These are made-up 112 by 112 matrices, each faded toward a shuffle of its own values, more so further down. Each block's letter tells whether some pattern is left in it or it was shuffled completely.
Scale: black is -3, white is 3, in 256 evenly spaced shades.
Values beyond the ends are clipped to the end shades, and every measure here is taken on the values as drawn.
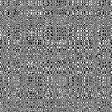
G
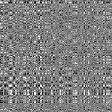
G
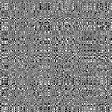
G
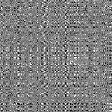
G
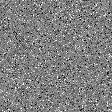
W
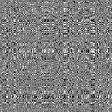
G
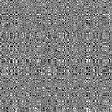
G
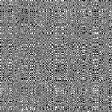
G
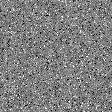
W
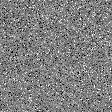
W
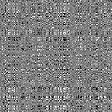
G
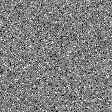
W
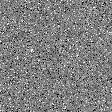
W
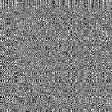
G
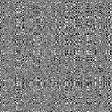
G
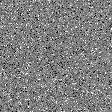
W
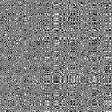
G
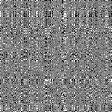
G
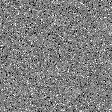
W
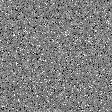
W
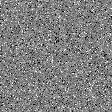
W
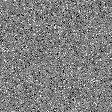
W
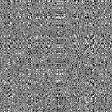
G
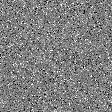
W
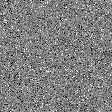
W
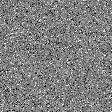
W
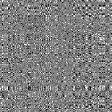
G
